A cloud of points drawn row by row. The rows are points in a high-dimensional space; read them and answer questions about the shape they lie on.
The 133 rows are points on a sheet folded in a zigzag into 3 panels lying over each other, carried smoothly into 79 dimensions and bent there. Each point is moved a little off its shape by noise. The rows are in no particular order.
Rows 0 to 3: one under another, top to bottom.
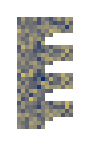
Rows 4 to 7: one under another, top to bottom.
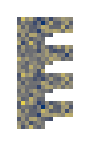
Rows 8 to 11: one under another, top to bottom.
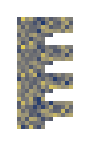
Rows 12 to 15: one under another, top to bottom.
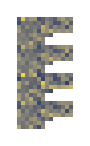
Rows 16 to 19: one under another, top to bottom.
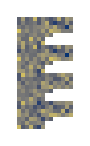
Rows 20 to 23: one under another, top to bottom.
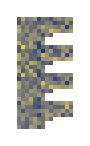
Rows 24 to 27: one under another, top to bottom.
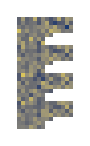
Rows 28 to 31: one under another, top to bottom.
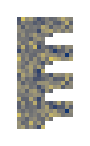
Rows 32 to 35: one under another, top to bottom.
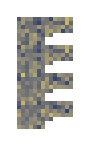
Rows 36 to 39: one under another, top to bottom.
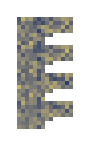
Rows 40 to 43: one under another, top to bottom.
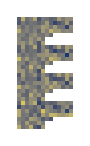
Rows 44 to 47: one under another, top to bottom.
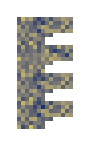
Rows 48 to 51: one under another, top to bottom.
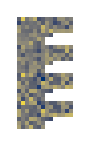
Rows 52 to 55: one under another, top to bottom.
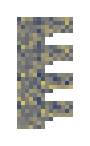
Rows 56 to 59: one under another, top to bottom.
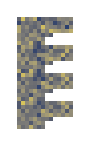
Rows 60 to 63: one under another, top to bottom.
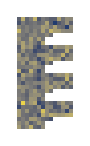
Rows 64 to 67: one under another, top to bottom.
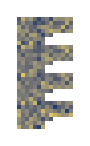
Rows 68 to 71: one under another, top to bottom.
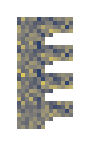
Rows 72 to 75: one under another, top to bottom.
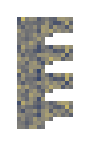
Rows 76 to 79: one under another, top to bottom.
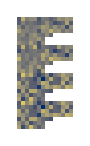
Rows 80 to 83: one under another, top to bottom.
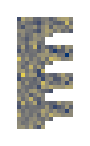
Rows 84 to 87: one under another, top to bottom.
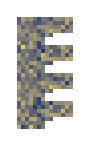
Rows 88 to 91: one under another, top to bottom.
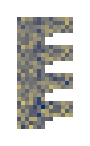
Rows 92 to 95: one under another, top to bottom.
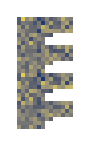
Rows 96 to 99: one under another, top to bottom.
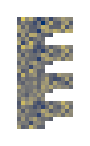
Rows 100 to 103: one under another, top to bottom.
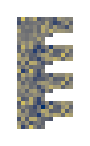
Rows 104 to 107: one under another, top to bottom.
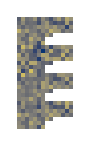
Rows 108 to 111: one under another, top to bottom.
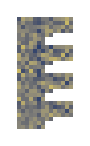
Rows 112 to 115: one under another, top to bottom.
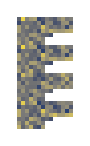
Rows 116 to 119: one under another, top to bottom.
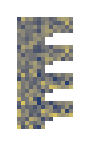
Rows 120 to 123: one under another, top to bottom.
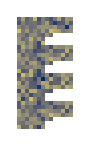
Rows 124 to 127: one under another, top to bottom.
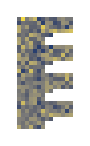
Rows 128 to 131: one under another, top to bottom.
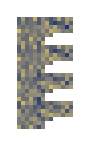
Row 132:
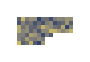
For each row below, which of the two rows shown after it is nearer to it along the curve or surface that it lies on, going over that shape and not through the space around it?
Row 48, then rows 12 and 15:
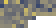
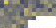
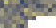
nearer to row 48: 12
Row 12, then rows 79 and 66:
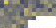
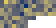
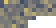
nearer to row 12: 66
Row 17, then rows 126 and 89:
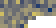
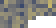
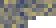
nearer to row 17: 126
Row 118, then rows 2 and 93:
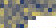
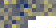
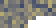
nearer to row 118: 93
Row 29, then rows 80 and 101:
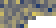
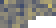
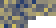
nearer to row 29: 101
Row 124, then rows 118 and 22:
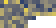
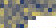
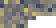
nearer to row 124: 22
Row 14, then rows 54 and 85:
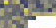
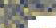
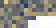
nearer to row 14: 85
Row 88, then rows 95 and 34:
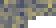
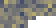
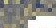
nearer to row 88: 95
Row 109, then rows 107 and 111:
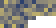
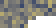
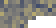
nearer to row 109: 107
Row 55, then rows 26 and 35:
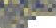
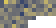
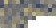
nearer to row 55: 26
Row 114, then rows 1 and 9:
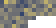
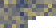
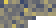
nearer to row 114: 9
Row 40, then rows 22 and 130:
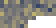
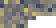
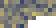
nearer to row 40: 22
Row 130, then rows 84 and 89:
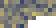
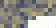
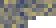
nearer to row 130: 84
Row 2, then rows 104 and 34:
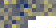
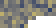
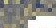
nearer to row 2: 34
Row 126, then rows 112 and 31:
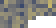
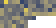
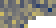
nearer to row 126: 31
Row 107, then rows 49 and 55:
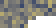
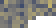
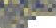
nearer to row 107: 49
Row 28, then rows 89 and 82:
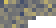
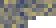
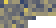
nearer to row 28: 82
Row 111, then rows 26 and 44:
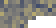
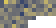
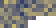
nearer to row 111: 44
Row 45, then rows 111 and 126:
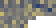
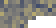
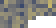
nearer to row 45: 111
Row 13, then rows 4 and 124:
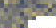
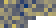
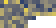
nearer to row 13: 4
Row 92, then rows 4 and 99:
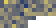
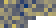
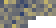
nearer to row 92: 99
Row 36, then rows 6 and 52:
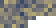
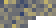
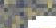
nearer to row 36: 52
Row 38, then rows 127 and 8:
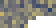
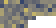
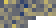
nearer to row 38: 127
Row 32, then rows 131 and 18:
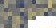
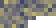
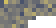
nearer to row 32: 131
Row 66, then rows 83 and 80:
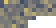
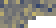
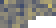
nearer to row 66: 80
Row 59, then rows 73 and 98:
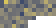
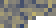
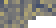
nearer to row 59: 98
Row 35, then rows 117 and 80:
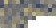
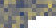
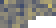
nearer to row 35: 117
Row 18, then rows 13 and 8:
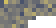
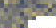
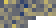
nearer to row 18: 8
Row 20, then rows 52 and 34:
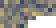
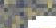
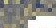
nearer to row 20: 52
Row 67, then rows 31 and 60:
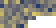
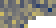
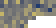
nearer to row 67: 31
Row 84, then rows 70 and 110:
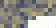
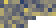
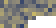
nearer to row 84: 110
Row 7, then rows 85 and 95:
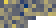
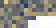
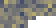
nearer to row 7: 85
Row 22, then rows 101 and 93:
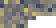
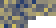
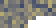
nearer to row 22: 93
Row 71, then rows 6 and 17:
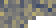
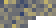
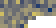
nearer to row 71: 17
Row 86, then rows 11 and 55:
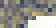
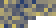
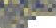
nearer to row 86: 11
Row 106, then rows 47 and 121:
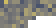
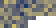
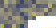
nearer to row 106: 47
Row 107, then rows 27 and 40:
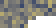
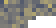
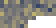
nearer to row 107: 40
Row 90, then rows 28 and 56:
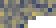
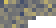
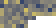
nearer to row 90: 56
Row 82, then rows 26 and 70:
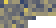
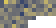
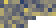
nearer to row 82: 26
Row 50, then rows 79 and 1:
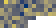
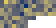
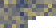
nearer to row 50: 79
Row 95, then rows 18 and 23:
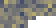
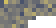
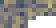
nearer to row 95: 23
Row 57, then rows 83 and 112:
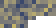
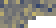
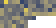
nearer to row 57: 83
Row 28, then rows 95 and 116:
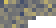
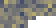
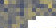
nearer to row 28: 116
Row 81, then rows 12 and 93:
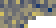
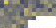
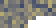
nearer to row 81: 93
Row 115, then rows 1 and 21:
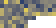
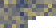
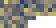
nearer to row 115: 21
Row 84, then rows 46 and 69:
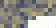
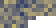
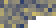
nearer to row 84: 69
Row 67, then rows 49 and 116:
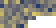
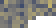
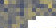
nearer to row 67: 49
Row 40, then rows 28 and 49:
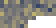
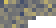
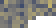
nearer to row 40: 49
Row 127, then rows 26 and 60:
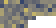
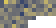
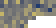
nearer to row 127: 60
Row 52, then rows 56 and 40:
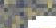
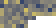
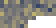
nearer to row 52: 40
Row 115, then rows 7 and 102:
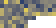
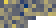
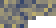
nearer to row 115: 7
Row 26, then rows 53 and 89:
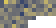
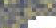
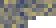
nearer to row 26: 53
